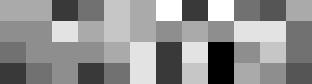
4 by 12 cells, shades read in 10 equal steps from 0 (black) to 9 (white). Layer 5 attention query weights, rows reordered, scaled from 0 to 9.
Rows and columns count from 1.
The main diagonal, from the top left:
6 5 5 2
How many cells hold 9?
2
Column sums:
17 20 20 17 24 28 18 23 14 23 23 17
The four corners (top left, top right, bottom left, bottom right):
6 6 2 3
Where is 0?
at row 3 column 9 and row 4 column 9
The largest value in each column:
6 6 8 6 7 8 9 8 9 8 8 6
